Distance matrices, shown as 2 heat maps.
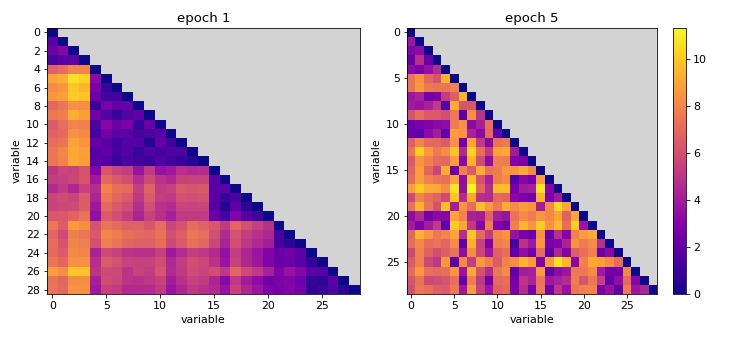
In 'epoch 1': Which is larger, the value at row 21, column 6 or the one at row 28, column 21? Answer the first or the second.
the first
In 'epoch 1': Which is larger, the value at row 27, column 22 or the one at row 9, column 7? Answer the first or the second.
the first
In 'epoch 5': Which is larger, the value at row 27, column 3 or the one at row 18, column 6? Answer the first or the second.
the first
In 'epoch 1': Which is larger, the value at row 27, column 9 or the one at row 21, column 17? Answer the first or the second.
the second
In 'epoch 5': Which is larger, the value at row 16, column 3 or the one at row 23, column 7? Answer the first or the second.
the second
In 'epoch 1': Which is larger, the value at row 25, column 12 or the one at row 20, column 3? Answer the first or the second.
the second
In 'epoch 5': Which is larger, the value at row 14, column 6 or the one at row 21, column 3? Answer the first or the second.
the second
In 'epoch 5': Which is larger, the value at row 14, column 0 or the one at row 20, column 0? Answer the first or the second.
the first
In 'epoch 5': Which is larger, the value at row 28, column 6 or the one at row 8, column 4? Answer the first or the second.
the first
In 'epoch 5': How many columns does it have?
29
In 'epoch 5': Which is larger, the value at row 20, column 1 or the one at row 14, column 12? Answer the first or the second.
the first
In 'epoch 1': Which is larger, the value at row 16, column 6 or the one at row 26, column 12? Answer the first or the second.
the first
